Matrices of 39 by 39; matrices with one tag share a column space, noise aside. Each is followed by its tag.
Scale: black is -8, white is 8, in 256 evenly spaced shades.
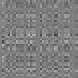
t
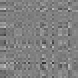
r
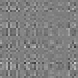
r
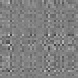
t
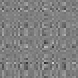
r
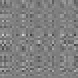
t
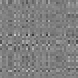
t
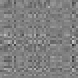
t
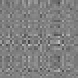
t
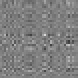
t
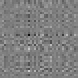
t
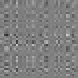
t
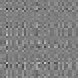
r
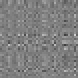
t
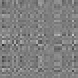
t
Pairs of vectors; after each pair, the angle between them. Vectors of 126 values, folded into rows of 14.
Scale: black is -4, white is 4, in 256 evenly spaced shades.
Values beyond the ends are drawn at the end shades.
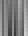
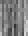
nearly parallel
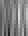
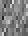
orthogonal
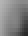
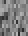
orthogonal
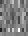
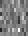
nearly parallel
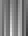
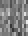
partly opposed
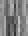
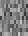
orthogonal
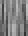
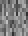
partly opposed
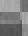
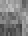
nearly parallel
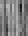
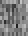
partly opposed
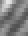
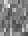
partly aligned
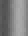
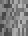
partly aligned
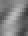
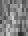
partly aligned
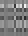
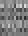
nearly parallel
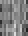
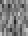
partly opposed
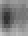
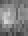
nearly opposite
